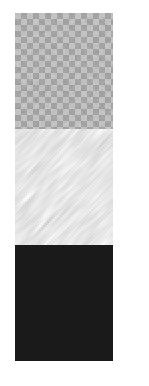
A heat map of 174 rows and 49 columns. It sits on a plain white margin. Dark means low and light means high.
It is made of 3 by 1 panels. Panel 1,1: high, checkered. Panel 2,1: very high, slanting up to the right, faint in contrast. Panel 3,1: very low, flat.
